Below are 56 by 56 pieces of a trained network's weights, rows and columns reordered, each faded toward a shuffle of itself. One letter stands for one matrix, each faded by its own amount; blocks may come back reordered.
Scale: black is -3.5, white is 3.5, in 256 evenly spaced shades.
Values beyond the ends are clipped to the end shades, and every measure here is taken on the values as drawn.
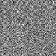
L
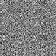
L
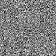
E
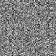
E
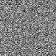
E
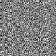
L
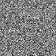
E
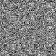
E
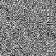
E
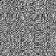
L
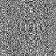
L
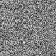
L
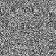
L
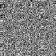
E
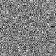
E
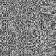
L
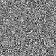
E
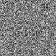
L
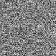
L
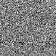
E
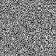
E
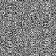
L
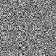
E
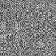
L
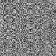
L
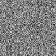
L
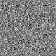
E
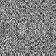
L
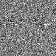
E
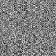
L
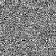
E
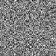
L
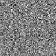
E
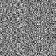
L
